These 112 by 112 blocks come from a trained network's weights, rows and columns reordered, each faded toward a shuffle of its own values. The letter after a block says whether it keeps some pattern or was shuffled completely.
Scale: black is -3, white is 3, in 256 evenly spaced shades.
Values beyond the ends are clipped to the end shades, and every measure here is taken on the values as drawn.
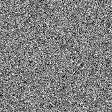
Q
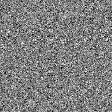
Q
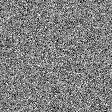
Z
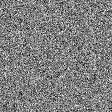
Q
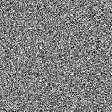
Q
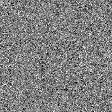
Q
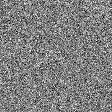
Z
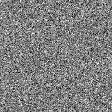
Q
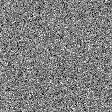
Z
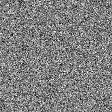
Q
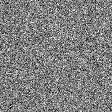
Q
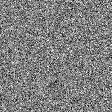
Q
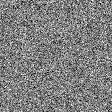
Z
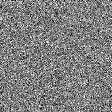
Q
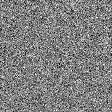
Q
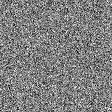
Q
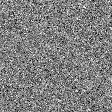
Z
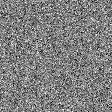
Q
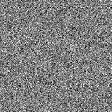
Q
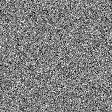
Q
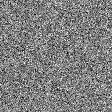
Z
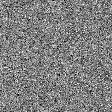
Q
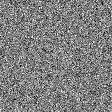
Z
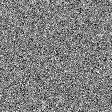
Z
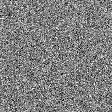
Q
